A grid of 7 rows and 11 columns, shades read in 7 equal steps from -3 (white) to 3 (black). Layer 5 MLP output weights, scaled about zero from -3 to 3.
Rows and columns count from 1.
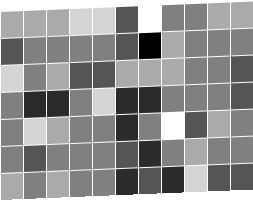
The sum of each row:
-11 4 -3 7 -4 3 3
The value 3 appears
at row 2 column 7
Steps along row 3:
up down up same down same same up same up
